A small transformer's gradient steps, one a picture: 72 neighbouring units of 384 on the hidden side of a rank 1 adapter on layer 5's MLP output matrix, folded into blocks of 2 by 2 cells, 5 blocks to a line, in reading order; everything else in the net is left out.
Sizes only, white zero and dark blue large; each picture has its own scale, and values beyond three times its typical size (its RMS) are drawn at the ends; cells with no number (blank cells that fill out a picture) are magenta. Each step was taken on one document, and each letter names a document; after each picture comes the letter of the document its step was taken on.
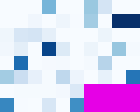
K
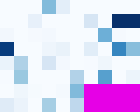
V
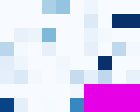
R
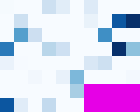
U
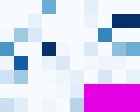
K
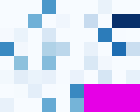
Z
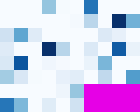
K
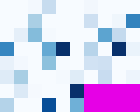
K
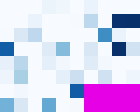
K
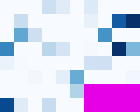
U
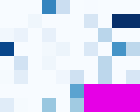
V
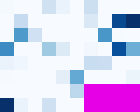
U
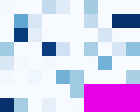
U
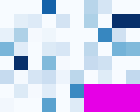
Z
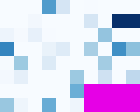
V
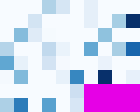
V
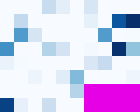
U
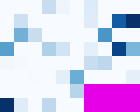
U
